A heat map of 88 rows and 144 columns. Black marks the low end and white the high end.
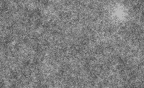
Ninth with the highest average: top right. Average level on the scale: 50%. Grain: blotchy. Bumps: one, in the top right. Odd rows or columns: none. Mirror symmetry: none.
